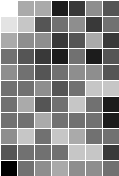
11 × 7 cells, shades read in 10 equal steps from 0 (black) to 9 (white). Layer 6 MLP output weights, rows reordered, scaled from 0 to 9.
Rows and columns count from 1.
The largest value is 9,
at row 1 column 1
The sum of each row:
32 33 29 18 29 34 29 27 37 31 29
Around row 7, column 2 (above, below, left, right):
4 4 4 3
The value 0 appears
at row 11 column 1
